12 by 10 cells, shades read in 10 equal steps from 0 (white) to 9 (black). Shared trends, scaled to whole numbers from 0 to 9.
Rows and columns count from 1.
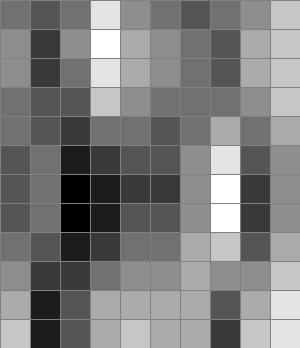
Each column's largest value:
6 8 9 8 7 7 6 7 7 4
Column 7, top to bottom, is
6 5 5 5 5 4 4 4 3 3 3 3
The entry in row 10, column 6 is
4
